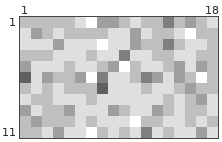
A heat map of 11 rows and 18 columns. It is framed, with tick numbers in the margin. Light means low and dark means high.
Ninth with the lowest average: bottom middle. Seam: none. Slope: none. Average level on the scale: 20%. Grain: fine.
